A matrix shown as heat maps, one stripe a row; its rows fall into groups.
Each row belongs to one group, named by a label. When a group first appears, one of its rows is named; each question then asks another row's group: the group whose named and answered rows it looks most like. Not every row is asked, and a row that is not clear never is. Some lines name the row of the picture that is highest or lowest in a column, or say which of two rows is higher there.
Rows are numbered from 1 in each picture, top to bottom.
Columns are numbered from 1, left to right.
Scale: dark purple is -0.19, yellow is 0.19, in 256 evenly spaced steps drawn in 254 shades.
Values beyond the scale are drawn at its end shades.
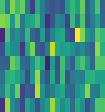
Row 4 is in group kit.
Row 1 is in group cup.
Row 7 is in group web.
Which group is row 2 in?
cup
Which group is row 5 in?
web
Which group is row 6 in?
web
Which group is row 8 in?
kit
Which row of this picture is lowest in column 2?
5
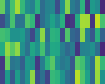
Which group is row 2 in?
kit
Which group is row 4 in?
cup
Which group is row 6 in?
kit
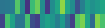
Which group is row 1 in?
web
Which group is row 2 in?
kit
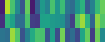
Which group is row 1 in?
kit
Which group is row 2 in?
kit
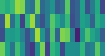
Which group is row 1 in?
cup
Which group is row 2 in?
kit
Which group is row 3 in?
web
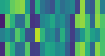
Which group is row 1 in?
cup
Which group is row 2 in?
kit
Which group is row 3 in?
web
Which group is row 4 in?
kit
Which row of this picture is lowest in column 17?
3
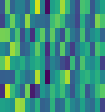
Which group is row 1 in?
web
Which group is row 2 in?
kit
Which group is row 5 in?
cup
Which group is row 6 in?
web
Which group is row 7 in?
kit
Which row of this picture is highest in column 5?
8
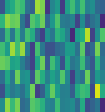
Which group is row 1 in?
cup
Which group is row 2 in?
cup
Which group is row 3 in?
kit
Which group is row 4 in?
cup
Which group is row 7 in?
kit
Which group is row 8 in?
cup
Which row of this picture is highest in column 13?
6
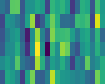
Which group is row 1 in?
web
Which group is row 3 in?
web
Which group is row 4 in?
web
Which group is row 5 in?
web
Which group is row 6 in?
kit
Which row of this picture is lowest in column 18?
6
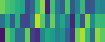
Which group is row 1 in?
cup
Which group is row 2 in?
web
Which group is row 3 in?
kit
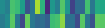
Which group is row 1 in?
web
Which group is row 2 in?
kit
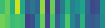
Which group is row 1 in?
cup
